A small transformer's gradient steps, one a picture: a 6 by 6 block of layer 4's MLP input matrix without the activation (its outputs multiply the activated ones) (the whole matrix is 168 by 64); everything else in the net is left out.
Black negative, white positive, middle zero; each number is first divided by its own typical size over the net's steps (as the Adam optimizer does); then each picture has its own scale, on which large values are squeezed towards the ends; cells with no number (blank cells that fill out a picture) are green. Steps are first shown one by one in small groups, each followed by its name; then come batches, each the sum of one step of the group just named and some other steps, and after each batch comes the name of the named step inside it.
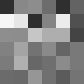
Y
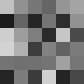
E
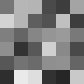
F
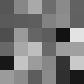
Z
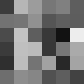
Z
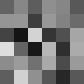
F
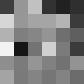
Y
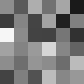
E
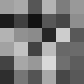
E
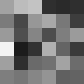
E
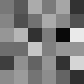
Z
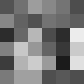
Z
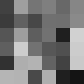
Z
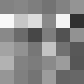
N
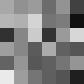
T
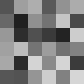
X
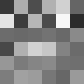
N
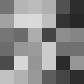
T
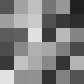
T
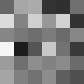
N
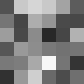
X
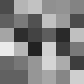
X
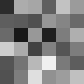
X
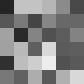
X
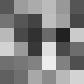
X
